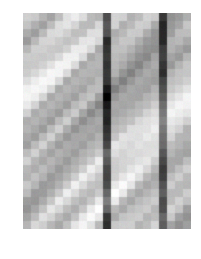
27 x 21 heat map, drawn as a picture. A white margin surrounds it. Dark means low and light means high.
Columns 11 and 18 differ from the columns beside them. Overall the values sit about 70% of the way up the scale. Most values sit high, with a long tail of low ones.
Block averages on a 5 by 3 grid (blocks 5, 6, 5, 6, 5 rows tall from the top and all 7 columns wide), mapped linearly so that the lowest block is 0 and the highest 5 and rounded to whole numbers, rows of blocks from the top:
420
501
204
232
332
